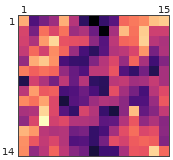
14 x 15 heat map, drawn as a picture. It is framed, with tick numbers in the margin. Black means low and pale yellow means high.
On average the colour sits 50% of the way up the scale. No regular stripes run through it. There is no overall slope.
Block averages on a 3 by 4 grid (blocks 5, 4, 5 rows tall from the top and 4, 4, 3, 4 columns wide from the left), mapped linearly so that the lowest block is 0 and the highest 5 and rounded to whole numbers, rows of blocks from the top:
5 1 2 5
5 0 2 1
5 1 1 4
